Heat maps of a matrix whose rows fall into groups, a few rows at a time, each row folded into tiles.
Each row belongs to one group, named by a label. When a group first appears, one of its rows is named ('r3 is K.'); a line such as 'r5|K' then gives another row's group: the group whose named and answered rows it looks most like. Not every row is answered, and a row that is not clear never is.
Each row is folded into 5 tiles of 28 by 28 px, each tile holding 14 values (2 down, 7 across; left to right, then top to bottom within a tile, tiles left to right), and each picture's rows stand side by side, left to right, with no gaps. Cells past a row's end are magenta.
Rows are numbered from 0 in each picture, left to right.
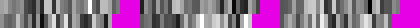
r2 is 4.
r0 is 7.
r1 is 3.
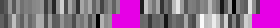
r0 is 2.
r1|3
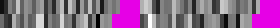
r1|2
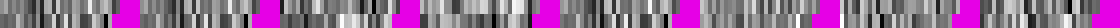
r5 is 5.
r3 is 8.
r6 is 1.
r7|4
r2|3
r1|7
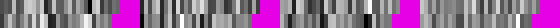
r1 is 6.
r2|7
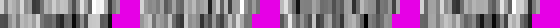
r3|8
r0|8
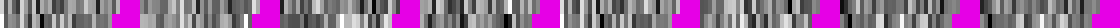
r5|4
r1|4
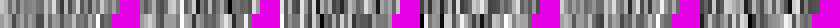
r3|6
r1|4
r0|5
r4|5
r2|1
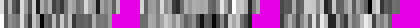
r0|1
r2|4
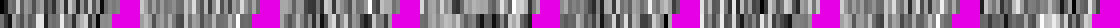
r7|3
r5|1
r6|5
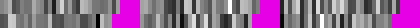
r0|2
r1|7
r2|6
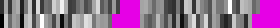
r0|6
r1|7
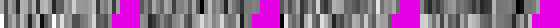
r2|6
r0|1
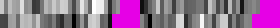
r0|8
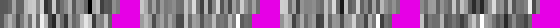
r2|5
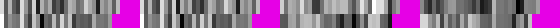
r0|1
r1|1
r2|8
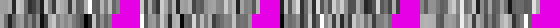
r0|7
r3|4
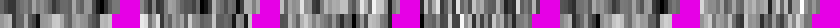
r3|6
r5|5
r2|8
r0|3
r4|3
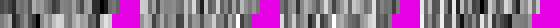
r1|5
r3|1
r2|1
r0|3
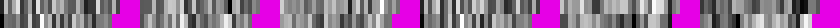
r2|5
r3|6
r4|8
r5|3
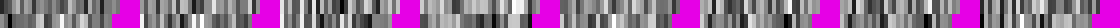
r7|6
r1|1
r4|1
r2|1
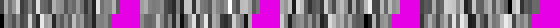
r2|7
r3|4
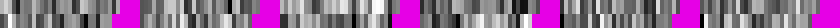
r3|3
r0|2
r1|4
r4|6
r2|8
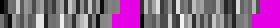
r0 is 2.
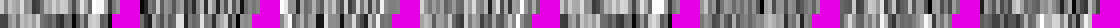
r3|5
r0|8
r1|2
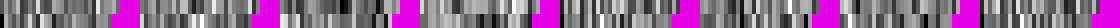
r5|7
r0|6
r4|6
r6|2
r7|6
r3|8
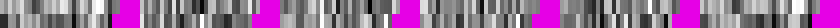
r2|4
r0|8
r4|7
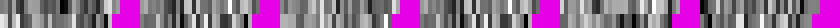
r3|7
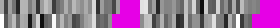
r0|1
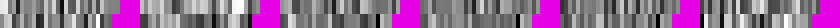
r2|2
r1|8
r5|6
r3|2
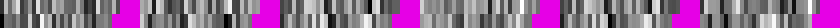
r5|3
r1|7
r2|4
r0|6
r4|4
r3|5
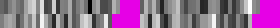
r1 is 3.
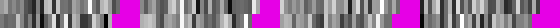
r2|5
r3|6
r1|4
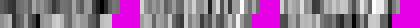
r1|5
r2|8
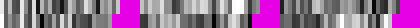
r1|8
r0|1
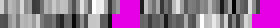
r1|3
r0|8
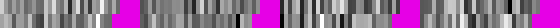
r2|6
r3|4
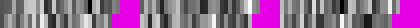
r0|4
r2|1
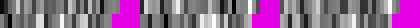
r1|3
